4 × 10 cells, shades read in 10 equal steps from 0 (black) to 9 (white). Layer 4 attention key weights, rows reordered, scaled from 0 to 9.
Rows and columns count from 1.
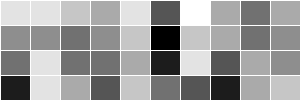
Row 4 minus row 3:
-3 0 2 -1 1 3 -5 -2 0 2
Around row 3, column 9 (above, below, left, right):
4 6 3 5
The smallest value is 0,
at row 2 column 6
